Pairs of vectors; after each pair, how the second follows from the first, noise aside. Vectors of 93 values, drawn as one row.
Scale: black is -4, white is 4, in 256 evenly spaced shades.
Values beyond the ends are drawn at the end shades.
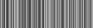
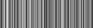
negated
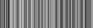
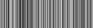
sign-scrambled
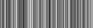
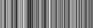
negated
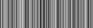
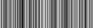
negated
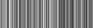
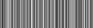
shuffled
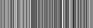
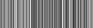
copied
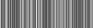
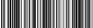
scaled up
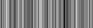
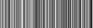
shuffled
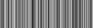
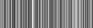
negated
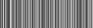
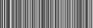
copied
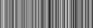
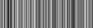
shuffled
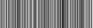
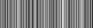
negated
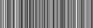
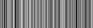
negated
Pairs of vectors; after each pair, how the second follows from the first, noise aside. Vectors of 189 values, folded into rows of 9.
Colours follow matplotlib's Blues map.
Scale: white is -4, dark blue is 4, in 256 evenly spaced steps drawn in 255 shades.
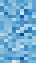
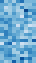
shuffled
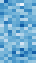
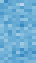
shrunk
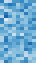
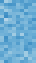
shrunk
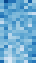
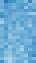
shrunk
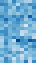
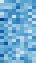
shuffled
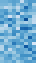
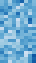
shuffled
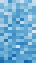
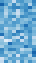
shuffled
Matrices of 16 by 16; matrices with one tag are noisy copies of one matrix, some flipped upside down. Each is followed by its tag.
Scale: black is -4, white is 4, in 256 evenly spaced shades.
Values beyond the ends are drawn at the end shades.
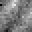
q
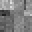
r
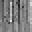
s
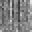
s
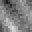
q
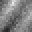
q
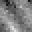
q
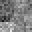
r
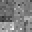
r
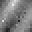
q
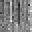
s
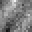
q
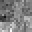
r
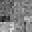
r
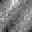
q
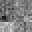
r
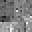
r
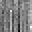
s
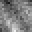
q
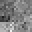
r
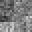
r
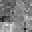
r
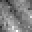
q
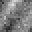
q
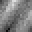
q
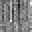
s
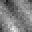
q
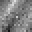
q
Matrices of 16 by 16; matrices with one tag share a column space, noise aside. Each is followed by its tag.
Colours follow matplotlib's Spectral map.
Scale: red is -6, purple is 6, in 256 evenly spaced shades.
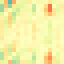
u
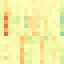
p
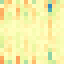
u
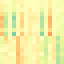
p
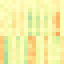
p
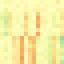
p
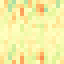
u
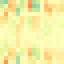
u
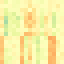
p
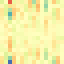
u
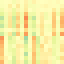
p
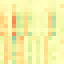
p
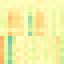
p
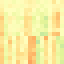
p
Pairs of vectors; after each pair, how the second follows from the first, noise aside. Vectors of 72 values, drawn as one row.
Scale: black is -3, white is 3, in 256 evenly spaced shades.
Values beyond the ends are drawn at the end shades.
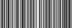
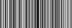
negated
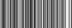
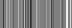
partly zeroed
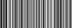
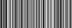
copied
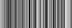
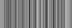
shrunk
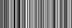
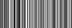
copied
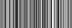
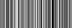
negated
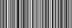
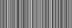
shrunk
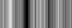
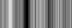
copied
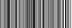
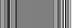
partly zeroed
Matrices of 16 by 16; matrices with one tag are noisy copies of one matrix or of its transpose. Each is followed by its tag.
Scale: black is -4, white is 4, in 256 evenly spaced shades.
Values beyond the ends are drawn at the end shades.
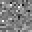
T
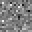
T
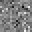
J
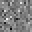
T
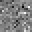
J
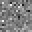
T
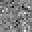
J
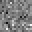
J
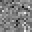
J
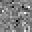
J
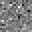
T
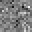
J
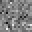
J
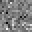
J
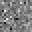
T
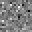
T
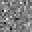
T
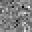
J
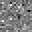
T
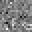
J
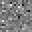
T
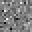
T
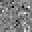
J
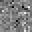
J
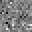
J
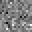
J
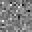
T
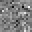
J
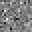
T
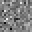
T
